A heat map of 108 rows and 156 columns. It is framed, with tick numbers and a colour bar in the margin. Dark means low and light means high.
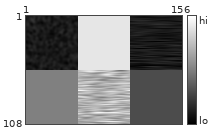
It is made of 2 by 3 panels. Panel 1,1: very low, blotchy, faint in contrast. Panel 1,2: very high, flat. Panel 1,3: very low, streaked across, faint in contrast. Panel 2,1: middling, flat. Panel 2,2: high, streaked across. Panel 2,3: low, flat.
